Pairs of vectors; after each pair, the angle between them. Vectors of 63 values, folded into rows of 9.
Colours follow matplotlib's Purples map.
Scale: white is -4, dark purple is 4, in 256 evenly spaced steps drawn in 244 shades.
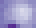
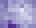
nearly parallel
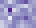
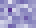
nearly parallel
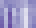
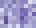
partly opposed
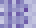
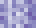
nearly opposite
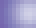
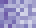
partly aligned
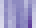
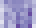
nearly parallel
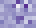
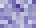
partly opposed
